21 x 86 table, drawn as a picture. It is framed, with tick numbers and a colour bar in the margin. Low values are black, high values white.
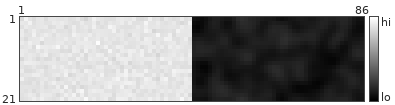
It is made of 1 by 2 panels. Panel 1,1: very high, fine-grained, faint in contrast. Panel 1,2: very low, blotchy, faint in contrast.
